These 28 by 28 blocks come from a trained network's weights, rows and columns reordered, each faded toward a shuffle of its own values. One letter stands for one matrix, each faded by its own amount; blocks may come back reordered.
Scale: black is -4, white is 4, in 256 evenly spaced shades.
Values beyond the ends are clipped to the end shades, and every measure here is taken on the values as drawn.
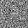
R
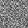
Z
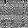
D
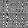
D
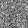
R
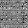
D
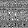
D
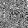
R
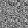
Z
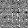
D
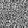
Z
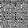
D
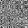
Z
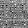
D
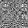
Z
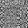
Z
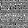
D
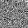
R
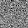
R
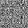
Z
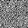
R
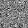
R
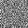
Z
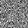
Z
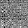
D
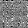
D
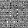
D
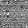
D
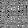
D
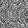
R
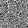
R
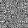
R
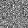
R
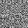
Z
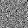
R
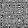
D
